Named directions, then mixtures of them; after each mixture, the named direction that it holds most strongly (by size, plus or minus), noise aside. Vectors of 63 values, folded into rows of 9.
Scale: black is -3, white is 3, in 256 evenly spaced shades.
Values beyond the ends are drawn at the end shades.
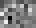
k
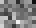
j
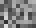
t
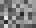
t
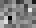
k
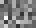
t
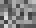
t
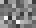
j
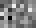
k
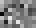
k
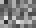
t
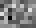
k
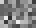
j
